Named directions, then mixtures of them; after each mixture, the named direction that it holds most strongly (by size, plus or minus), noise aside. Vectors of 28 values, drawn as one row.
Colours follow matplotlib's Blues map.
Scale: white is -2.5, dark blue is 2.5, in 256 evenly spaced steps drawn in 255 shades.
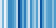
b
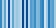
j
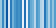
j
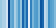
j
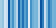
b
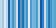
b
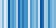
b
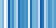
b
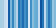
b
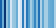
b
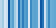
b
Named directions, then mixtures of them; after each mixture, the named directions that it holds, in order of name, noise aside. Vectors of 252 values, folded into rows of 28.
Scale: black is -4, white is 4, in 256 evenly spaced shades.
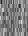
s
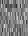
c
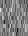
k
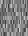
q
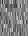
c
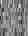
s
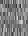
c, s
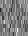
k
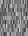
q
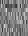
c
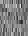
c, s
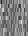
s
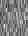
c, q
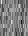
k, s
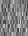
k, q
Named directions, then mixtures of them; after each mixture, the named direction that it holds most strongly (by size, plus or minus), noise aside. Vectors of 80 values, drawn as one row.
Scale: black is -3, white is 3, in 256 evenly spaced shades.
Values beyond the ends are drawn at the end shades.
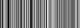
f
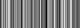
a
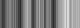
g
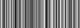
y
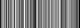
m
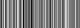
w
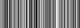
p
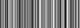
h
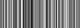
w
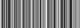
a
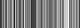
w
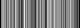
m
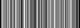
m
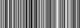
p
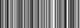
h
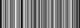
a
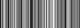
f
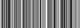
a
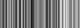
y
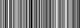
p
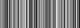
p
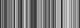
g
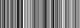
w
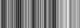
g
